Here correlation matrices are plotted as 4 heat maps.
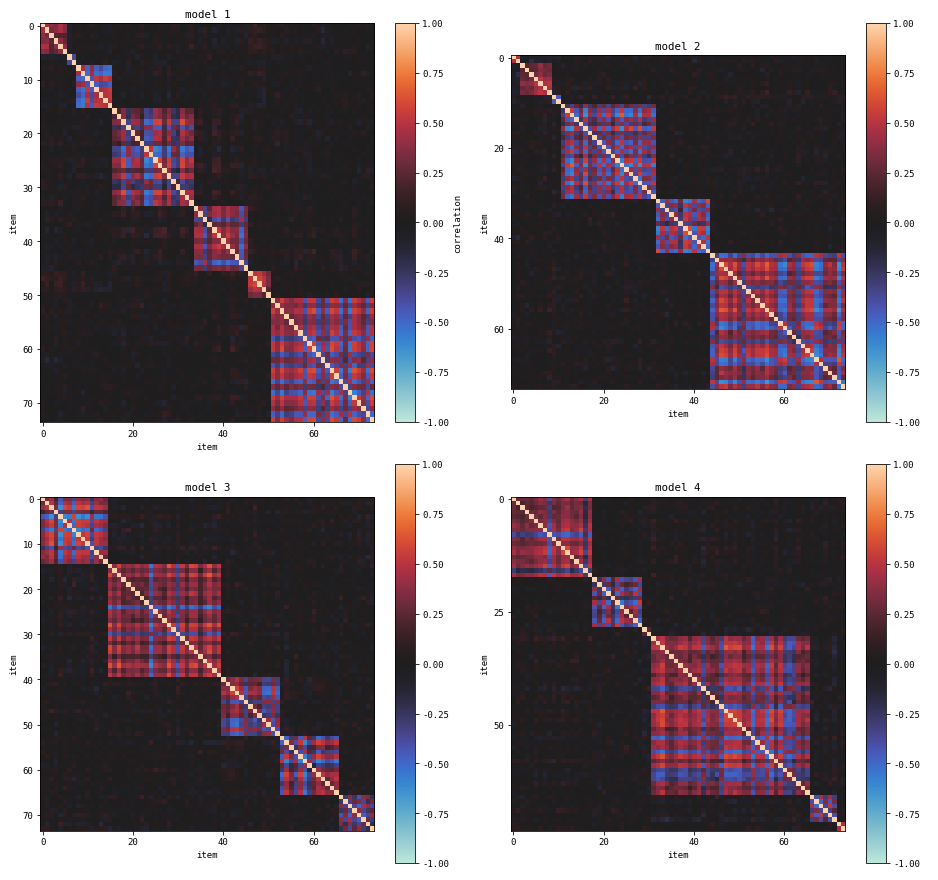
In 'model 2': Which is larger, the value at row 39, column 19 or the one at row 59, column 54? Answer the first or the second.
the first
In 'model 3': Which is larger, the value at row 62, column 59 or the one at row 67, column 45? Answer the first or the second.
the second
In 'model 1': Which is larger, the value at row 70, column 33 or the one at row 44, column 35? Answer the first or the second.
the first
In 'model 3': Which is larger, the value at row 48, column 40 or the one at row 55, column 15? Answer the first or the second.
the first
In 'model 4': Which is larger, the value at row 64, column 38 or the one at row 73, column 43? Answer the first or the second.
the first
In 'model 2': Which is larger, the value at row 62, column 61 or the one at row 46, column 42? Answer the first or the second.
the first
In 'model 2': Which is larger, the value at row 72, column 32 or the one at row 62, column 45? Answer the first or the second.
the second
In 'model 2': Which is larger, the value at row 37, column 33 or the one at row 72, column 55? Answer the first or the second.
the first
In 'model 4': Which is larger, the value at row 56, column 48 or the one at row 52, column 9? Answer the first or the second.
the second
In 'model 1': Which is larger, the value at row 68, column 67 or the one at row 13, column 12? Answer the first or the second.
the second
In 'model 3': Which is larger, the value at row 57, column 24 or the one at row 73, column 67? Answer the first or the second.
the second
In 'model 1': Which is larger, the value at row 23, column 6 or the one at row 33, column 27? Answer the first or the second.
the second
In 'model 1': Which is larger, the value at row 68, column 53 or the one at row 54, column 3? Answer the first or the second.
the second
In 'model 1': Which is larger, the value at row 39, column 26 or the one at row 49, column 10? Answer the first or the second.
the first
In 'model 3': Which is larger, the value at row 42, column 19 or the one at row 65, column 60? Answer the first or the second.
the second
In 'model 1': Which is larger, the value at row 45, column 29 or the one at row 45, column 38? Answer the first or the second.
the second
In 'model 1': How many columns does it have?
74
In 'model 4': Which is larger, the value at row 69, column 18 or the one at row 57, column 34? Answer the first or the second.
the second
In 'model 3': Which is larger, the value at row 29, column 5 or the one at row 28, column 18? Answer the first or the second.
the second
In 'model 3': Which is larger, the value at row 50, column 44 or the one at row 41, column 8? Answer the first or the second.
the second
